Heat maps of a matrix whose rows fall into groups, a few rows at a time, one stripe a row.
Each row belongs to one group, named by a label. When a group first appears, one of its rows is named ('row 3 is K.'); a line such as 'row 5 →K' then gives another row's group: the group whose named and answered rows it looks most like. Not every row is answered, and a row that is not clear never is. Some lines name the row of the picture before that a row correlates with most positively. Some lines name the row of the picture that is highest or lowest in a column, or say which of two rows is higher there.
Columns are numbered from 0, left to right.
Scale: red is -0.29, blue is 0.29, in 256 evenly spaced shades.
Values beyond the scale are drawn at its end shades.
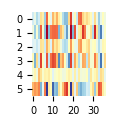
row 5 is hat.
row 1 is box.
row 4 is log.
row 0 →box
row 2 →box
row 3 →box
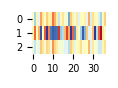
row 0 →box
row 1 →hat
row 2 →box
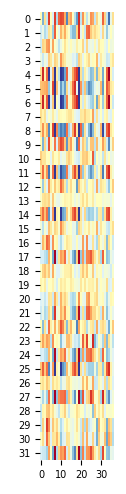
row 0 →box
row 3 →box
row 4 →hat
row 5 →hat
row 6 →hat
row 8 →hat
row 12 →box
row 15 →box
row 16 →log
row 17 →box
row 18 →log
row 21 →box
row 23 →log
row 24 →box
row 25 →hat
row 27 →box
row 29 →log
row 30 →log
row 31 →box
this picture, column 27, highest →23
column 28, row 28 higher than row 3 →Yes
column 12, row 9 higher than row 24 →Yes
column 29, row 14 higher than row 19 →No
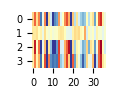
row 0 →hat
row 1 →log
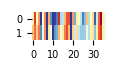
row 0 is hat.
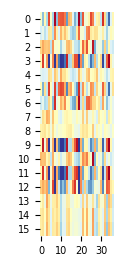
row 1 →box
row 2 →log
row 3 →hat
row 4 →box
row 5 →box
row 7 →log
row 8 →log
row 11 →hat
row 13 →log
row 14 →log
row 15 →log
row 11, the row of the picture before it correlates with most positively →0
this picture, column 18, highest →5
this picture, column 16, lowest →12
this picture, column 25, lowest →0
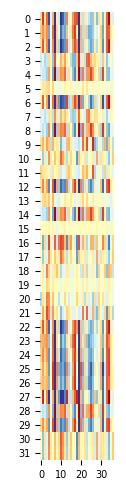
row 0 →hat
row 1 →hat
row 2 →hat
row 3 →box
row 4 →box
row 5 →log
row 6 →hat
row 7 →box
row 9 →log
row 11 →log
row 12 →hat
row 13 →log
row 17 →box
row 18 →log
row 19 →log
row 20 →log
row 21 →log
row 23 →hat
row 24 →hat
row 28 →box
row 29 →hat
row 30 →box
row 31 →box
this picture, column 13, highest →16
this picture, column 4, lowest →16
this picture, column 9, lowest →16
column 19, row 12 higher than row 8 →Yes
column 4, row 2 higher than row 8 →Yes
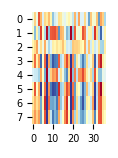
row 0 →log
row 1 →box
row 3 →hat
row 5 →hat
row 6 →hat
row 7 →hat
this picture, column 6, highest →4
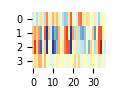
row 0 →box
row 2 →hat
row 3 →log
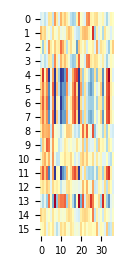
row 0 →box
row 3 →box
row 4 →hat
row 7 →hat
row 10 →log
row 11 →hat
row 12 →log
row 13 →box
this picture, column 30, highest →13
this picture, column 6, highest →13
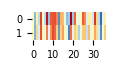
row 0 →box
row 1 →box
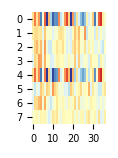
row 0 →hat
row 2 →log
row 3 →log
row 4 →hat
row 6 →log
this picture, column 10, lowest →5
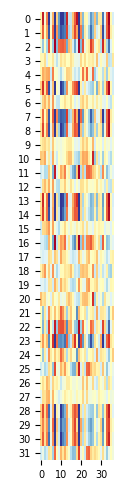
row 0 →hat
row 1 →hat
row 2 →box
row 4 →log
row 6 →log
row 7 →hat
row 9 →log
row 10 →log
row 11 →box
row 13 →hat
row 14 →hat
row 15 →log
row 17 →box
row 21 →box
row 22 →box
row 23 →hat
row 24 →box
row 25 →box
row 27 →log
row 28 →hat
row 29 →hat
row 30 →hat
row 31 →box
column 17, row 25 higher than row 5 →Yes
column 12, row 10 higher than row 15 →Yes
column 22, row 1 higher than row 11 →No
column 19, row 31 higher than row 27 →No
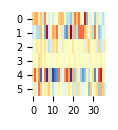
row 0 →log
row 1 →box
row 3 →log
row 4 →hat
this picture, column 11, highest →4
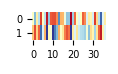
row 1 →hat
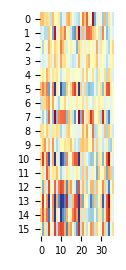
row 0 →log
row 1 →box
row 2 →box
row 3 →box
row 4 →log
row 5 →hat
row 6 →log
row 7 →box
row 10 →hat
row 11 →log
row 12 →box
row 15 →box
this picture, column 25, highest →13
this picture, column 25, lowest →7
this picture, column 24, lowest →1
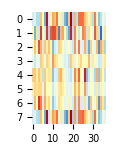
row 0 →box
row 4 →log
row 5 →log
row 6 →log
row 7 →box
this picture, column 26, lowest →4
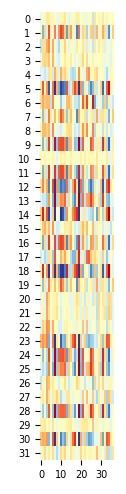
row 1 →box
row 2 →log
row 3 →log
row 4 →box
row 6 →log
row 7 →box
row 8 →log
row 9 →box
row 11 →box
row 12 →hat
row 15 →log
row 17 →box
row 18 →hat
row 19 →box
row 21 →log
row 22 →log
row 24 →box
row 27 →log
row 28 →box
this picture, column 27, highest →6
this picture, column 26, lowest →6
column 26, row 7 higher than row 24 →Yes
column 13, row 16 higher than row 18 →Yes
